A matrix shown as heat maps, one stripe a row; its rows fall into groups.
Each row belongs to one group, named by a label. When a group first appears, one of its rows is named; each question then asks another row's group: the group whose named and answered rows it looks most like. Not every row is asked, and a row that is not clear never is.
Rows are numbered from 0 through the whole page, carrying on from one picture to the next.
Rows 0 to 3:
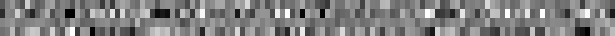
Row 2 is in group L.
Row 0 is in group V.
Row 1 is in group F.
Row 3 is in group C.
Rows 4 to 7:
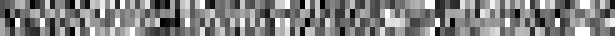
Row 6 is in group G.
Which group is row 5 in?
V
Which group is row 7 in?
F
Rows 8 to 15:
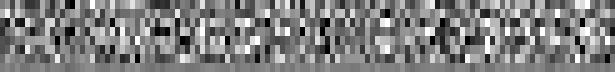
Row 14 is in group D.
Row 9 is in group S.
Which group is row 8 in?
F
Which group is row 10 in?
V
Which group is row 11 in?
F
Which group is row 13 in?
V
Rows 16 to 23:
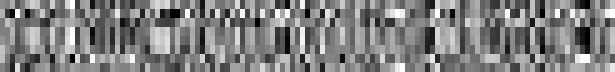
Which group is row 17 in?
G
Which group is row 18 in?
D
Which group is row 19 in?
C
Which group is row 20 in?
C
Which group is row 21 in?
C
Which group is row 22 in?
F
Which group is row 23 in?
G
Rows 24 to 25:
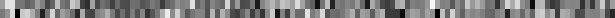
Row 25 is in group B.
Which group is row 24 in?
D
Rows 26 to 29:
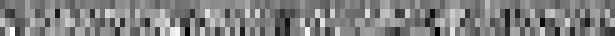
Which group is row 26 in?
V
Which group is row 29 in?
B
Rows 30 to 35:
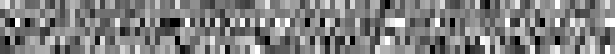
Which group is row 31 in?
C
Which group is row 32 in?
G
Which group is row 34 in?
V
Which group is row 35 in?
L
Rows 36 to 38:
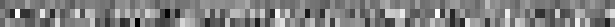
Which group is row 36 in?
V
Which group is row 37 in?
G
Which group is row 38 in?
D
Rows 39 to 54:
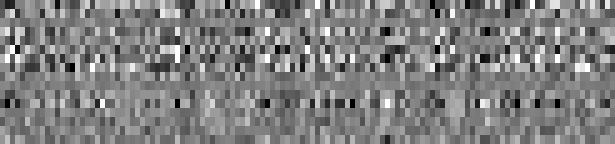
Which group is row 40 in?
B
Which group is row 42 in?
S
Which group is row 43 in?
G
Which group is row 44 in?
B
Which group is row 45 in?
S
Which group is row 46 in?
F
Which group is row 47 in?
B
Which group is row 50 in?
V
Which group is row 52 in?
V
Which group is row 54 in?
S
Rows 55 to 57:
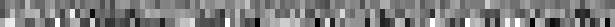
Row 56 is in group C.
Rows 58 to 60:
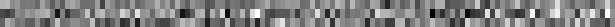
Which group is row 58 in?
S
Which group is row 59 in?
L
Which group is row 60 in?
D
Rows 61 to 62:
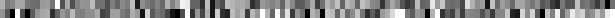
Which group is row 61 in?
D
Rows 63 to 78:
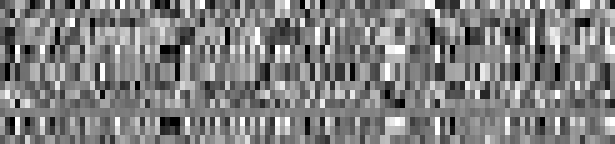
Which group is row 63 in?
F
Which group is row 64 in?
G
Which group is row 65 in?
C
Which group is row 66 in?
L
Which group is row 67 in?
L
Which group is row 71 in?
V
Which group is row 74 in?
B
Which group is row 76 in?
G
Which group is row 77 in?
G
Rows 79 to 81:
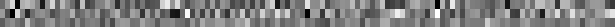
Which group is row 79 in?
B
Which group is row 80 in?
G
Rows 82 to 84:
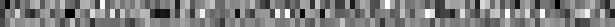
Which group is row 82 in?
V
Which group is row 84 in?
C
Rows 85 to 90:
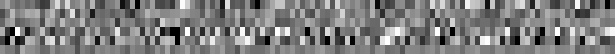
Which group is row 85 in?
D
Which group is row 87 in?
B
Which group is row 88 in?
G
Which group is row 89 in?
V
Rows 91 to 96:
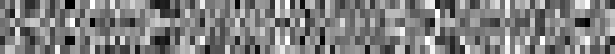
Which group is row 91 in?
F
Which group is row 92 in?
G
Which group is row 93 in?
C
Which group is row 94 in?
G
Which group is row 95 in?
F
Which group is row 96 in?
D
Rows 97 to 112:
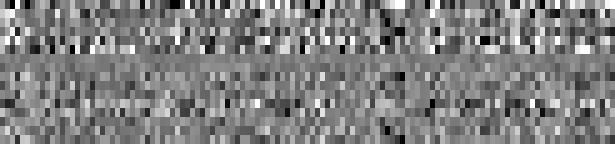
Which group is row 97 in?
G
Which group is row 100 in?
B
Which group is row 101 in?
S
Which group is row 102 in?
F
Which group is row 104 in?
V
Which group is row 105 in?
B
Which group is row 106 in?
C
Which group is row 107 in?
B
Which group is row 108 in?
L
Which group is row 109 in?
C
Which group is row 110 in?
C
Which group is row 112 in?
B
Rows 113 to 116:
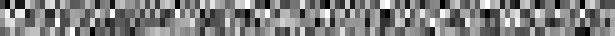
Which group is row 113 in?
V
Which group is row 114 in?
S
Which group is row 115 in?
D
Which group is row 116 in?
C
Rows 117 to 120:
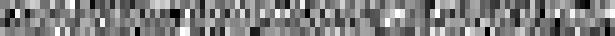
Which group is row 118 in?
G
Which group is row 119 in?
V
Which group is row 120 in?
D
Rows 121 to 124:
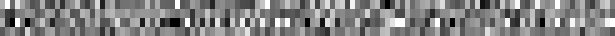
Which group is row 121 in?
S
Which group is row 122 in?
L
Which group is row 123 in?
G
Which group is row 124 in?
V
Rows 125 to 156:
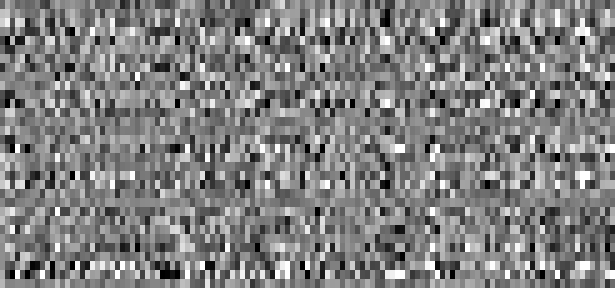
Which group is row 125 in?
D
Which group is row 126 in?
S
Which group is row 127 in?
S
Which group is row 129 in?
V
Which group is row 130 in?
L
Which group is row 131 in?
S
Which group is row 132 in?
F
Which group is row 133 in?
L
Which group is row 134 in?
D
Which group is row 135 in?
L
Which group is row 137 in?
D
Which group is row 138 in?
B
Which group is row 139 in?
S
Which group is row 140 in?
L
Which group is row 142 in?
D
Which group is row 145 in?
S
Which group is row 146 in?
B
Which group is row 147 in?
L
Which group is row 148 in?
D
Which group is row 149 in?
C
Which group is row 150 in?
B
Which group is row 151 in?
D
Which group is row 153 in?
B
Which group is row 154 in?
F
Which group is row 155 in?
G
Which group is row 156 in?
D
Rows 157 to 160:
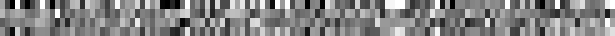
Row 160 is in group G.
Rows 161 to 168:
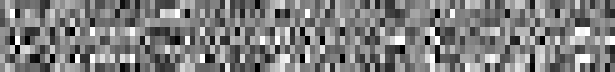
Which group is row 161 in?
D
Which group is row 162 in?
B
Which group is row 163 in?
C
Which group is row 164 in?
F
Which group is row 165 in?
G
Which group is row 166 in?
B
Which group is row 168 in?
D
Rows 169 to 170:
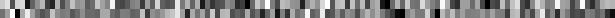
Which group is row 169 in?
S
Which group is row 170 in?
B
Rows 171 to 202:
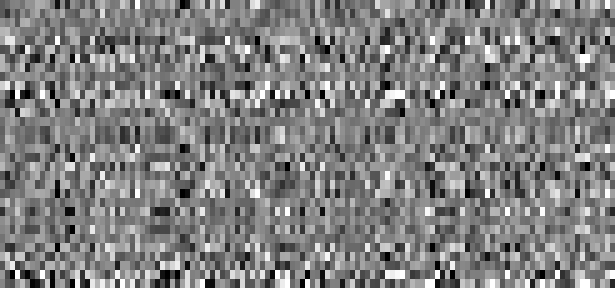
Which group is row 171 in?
L
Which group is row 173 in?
B
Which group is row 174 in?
S
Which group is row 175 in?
D
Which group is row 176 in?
V
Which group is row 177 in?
F
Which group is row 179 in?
C
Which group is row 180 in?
S
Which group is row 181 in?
G
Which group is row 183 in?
B
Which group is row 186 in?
D
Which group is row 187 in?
L
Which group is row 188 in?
F
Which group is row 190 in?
V
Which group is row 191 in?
L
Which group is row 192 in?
L
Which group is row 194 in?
F
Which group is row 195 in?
S
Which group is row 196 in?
F
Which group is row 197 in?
L
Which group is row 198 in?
L
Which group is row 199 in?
S
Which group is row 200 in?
B
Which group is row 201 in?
G
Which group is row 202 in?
F
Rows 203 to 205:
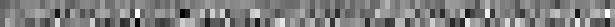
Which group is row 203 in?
V
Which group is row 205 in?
D
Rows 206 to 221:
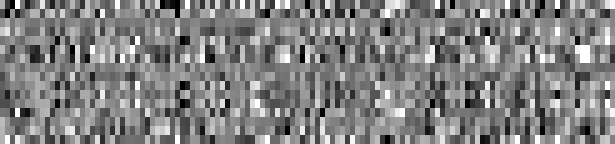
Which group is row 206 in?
G
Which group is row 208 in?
S
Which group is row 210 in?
L
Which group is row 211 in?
F
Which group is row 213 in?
B
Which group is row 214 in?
C
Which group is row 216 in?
V
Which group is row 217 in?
L
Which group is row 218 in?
G
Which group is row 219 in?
C
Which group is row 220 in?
C
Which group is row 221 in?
S
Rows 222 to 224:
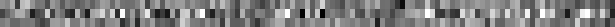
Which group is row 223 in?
F
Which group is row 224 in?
D
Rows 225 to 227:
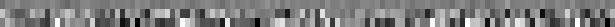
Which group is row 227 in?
D
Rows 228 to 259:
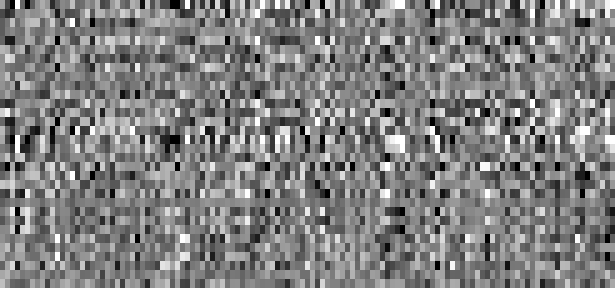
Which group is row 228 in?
G
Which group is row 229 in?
L
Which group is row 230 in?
C
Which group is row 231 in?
V
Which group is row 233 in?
S
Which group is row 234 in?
D
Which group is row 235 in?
L
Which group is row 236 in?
S
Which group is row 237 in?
B
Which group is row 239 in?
L
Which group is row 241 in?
L
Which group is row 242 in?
F
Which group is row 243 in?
G
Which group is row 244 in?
G
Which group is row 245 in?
S
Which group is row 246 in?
V
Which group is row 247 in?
C
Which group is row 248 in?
D
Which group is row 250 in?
V
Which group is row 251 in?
B
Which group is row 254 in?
D
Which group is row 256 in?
D
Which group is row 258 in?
S
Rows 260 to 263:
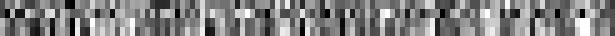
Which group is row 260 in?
F
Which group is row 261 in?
V
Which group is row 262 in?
F
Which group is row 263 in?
F
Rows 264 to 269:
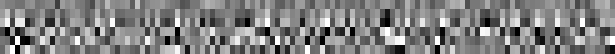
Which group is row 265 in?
S
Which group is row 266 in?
S
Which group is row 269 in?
B
